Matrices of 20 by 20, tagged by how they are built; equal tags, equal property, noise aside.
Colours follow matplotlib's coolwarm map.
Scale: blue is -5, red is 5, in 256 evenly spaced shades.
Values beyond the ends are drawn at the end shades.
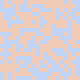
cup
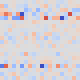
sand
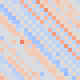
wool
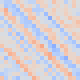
wool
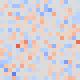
cup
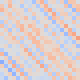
wool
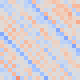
wool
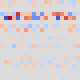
sand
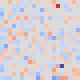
cup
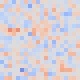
cup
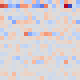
sand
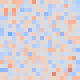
cup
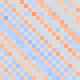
wool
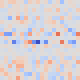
sand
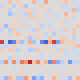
sand
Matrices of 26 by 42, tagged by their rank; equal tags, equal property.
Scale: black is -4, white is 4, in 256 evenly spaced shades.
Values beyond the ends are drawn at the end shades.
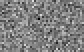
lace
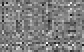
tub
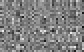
tub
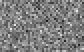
lace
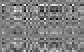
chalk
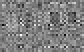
tub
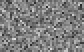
lace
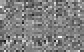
tub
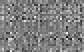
tub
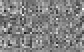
tub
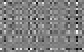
chalk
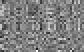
tub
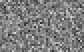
lace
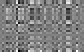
chalk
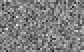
lace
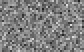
lace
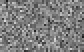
lace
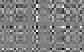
chalk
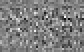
tub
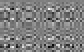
chalk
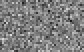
lace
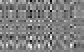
chalk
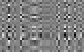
chalk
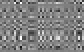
chalk
